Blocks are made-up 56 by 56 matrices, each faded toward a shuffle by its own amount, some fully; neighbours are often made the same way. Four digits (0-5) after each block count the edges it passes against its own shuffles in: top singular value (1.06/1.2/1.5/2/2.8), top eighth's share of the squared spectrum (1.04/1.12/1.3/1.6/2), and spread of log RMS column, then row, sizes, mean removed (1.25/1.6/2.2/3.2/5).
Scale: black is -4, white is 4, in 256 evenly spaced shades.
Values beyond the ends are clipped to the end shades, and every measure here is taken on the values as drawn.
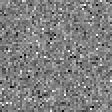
0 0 0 0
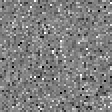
1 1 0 0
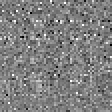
3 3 0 2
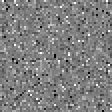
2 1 1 0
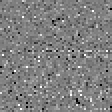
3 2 0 1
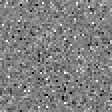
0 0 0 0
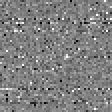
2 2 0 2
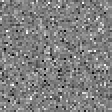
0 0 0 0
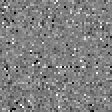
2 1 0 1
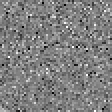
0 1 0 1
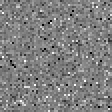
0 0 0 0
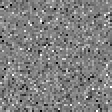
0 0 0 0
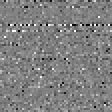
3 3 0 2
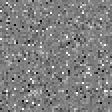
0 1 1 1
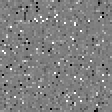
1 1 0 0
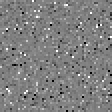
0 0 0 0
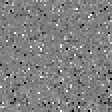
1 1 1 0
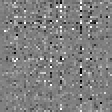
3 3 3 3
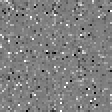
1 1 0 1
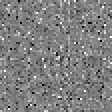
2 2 1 0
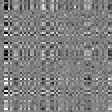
5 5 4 4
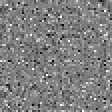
3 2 1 1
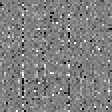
4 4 2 1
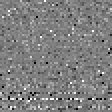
3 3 0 2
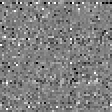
3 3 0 2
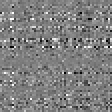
4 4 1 4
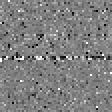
3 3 0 2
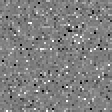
2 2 0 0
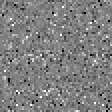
1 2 0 0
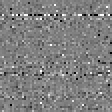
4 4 0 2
